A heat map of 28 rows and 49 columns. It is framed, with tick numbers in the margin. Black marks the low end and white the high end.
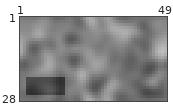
Ninth with the lowest average: bottom left. Odd patch: lower, in the bottom left. Grain: blotchy. Roughest part: bottom left. Mirror symmetry: none.
